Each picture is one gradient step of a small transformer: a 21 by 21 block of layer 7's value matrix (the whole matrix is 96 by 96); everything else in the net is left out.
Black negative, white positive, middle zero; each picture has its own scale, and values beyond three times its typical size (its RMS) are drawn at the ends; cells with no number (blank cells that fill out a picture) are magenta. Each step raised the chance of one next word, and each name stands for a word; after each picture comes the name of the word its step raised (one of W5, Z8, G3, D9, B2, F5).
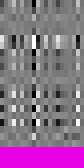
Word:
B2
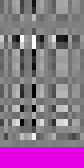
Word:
B2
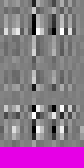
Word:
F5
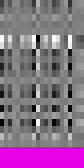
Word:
B2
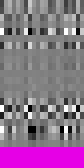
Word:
F5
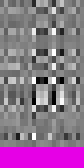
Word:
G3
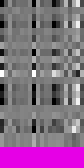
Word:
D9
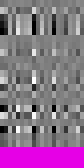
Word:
F5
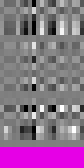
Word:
F5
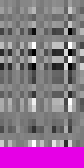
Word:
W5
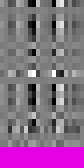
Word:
D9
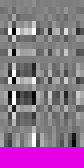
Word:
G3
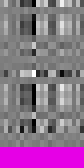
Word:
D9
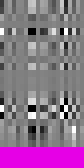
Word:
F5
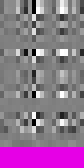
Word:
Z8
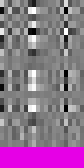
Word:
W5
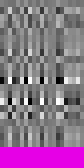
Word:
G3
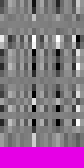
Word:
B2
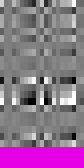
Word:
G3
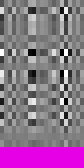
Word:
Z8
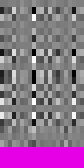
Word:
Z8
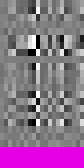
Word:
B2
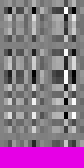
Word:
Z8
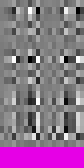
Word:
G3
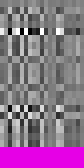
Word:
F5
